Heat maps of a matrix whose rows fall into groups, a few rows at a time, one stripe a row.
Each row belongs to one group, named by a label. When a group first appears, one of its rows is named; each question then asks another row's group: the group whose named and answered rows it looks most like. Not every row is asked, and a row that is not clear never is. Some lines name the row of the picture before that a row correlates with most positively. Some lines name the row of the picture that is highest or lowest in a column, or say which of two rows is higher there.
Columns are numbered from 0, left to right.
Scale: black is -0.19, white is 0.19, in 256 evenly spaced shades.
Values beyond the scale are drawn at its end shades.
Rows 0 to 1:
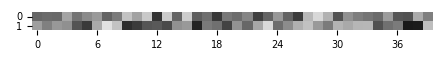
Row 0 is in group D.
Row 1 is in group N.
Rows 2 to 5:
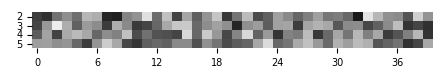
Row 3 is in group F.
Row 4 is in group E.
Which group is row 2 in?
D
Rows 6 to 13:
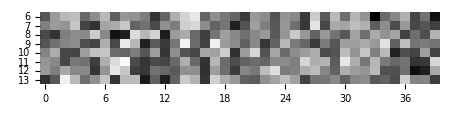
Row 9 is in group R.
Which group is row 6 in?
F
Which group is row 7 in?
F
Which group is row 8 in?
D
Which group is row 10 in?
E
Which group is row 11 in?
N
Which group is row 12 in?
N
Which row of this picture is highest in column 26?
11
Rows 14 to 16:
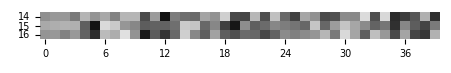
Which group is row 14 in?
E
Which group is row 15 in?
N
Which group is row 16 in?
N
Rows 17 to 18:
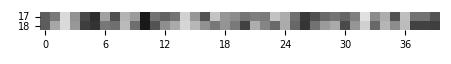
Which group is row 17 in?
R
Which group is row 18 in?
F
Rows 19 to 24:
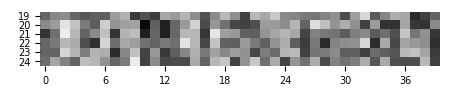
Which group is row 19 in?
F
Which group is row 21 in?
R
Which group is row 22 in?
R
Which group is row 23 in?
R
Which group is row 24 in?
E
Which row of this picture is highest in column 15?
20
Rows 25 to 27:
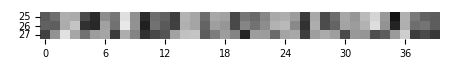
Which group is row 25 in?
R
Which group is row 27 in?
F
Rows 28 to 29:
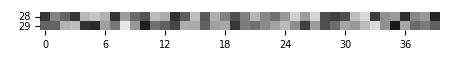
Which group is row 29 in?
R
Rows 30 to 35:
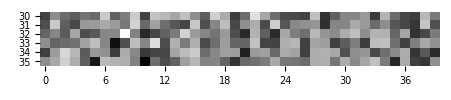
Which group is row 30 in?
E
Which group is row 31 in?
E
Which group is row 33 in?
D
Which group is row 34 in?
F
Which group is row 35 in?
N
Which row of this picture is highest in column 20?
31
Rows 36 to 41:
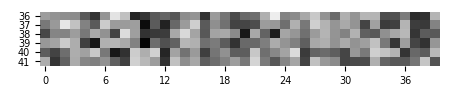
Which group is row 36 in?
N
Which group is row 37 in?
N
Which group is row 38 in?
F
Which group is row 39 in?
N
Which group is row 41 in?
D
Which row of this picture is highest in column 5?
40
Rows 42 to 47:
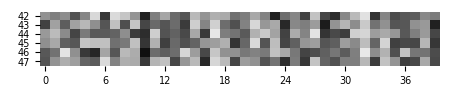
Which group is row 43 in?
E
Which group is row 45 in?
E
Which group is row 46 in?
R
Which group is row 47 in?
E
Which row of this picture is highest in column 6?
47
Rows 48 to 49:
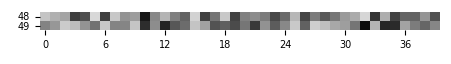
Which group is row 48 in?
E
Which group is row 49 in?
N
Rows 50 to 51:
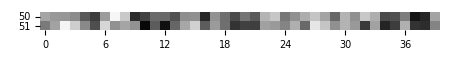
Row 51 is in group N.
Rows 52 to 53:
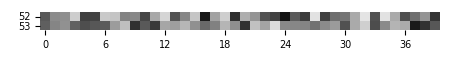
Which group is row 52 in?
E
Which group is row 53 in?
F
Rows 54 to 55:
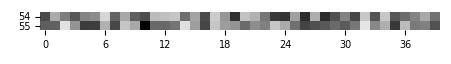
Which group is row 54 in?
E
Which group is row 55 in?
R
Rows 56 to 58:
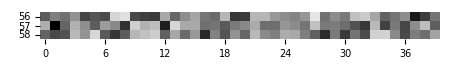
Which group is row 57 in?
D
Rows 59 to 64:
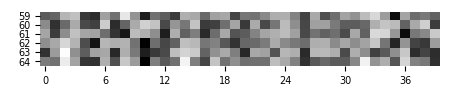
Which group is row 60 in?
D
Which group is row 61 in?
D
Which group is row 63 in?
F
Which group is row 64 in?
R
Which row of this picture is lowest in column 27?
64
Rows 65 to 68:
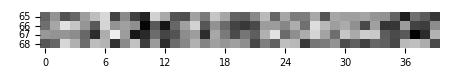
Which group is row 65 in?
E
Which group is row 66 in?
N
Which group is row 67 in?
N
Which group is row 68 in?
R
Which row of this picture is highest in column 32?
67
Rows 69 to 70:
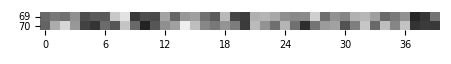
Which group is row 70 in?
F
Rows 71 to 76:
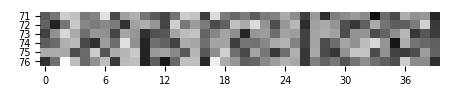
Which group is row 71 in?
R
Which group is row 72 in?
D
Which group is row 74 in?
R
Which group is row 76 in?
R
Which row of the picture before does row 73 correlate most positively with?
70
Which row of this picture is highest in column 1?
75
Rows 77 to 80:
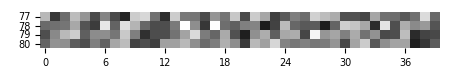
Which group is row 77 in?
D
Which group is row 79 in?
F
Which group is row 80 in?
F
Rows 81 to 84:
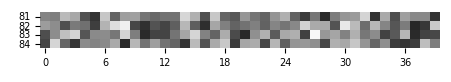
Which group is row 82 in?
N
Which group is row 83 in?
F
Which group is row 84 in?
E
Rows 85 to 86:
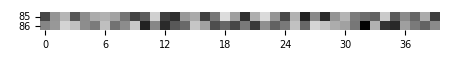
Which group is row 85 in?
E
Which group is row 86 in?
N
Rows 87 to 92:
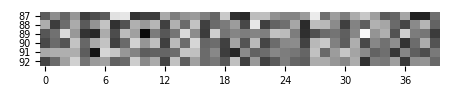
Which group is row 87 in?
F
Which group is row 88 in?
D
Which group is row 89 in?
R
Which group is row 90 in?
D
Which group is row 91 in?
N
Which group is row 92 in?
D
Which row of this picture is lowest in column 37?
87
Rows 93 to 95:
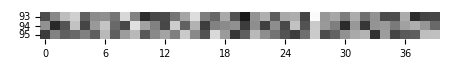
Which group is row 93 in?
F
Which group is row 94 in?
D
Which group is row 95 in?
E
